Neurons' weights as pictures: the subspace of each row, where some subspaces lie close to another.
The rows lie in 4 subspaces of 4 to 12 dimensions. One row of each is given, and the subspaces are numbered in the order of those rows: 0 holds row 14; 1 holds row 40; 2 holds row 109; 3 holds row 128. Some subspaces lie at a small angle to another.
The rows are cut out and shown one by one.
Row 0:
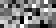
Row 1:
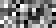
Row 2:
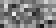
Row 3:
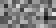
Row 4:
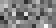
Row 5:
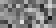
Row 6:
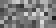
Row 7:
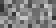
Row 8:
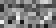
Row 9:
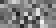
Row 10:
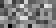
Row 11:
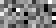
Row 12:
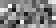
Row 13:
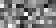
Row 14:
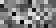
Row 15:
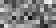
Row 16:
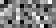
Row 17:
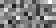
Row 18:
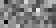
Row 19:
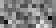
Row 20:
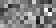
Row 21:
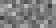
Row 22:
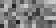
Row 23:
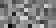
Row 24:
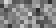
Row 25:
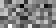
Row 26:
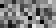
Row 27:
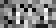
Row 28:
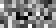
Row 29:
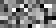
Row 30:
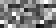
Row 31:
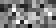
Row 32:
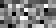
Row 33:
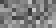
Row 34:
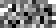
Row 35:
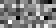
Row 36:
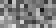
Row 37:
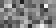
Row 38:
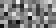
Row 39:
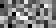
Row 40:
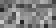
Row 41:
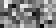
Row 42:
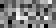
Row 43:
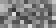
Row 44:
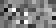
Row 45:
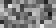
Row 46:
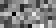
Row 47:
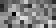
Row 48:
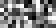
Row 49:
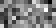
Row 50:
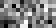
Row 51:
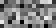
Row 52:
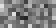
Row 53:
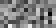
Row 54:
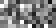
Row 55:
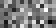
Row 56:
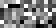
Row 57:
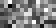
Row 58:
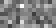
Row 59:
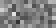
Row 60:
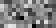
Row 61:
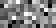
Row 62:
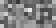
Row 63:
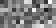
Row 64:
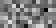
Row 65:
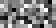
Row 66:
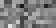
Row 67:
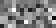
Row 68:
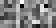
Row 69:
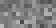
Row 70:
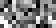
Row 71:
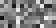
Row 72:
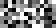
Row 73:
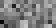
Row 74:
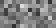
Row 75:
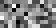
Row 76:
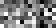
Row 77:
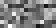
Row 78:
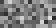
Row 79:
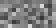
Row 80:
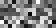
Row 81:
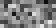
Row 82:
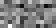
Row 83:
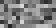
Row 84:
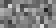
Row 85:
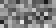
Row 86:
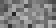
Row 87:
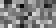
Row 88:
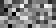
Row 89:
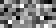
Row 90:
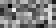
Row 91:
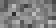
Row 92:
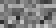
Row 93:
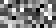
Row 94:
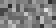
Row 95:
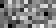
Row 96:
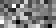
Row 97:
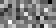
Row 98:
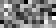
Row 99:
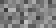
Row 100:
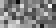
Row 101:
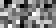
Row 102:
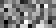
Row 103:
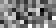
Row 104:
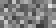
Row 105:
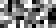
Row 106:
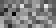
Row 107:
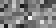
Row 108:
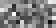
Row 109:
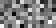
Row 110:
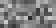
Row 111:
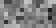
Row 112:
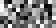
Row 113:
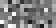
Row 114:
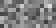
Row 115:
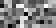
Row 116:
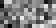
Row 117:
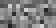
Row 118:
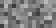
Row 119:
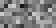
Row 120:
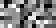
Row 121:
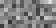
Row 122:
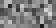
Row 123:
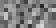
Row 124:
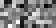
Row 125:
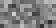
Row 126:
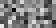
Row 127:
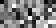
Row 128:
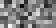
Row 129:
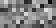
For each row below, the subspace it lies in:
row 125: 1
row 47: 1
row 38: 0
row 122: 1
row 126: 2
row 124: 3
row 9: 0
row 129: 0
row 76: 0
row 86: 3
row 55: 2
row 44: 2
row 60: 0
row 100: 0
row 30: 1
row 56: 0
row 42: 1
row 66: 3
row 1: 2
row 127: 0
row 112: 1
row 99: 2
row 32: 1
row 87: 1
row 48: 0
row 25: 3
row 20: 0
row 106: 2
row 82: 1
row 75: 2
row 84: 1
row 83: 3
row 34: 3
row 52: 1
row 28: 1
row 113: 2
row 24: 0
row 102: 2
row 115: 1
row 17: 3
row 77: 1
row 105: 0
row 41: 3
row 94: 3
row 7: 1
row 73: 2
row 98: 2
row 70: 2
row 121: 3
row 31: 0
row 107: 0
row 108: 1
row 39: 3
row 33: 0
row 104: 2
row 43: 3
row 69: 0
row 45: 1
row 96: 2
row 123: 2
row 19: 2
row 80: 2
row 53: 2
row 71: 2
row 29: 2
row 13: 1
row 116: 0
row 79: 2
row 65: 2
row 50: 2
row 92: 1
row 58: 3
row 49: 2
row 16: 3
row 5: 2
